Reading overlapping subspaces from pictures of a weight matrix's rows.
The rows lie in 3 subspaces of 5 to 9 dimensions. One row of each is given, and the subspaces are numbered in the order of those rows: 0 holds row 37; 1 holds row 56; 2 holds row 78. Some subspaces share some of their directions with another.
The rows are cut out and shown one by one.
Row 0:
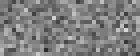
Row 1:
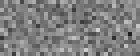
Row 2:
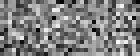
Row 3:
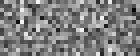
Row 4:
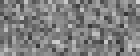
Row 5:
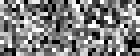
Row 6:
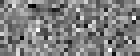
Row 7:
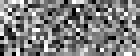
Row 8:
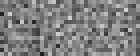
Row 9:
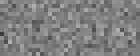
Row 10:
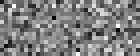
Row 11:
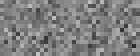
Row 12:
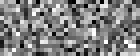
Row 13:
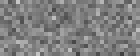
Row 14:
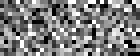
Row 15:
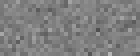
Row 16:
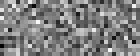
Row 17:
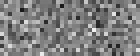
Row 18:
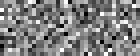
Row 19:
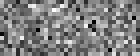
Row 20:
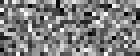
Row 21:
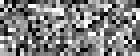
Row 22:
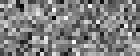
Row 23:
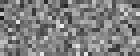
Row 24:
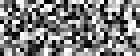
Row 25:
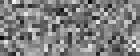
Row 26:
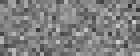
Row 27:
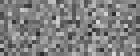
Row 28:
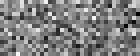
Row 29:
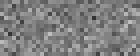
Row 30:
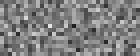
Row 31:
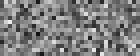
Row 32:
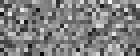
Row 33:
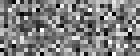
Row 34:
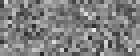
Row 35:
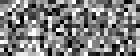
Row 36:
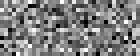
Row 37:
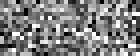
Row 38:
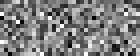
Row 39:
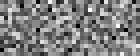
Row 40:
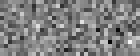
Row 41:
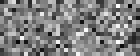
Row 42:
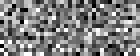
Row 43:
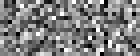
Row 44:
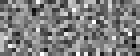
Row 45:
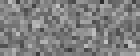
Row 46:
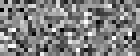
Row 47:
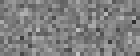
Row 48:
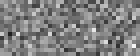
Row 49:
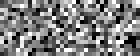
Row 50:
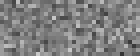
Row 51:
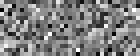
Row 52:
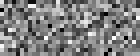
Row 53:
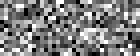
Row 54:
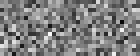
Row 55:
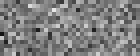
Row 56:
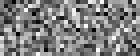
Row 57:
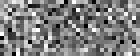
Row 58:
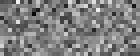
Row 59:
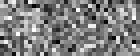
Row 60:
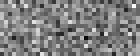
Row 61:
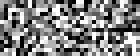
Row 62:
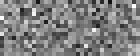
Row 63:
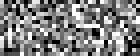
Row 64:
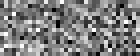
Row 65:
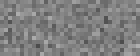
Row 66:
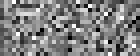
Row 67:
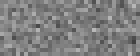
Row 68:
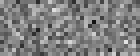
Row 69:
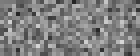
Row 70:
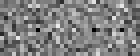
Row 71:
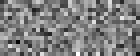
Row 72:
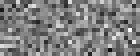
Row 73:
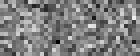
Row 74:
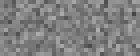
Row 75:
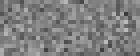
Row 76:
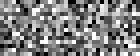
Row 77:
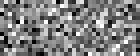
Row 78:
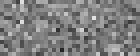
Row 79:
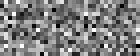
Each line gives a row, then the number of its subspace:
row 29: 2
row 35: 2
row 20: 0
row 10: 2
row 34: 1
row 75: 1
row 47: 0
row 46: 0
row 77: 2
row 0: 1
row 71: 0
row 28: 2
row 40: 0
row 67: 0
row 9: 2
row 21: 0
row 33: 2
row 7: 1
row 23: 2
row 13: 0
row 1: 2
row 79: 1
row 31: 1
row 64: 1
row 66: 2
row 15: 2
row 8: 0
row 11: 2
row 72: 2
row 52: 2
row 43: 1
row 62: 2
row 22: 0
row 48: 0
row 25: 0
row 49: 0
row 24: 1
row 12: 0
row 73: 1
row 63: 1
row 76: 0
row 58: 2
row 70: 2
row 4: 1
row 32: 2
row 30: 0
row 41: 0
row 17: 2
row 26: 0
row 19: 2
